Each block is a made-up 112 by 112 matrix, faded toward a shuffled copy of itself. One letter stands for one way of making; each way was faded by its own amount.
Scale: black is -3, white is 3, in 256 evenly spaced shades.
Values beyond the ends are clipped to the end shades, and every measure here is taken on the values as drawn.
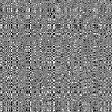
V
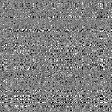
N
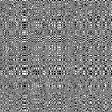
V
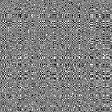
V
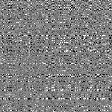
N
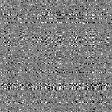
N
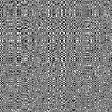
V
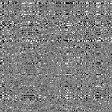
N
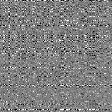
N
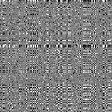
V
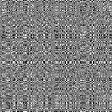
V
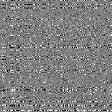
N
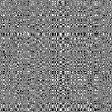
V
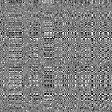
V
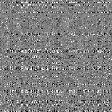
N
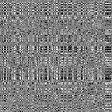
V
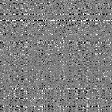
N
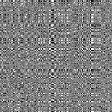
V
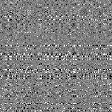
N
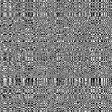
V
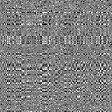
V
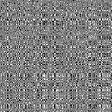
V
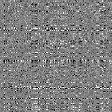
N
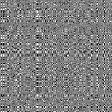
V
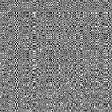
V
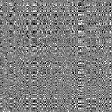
V
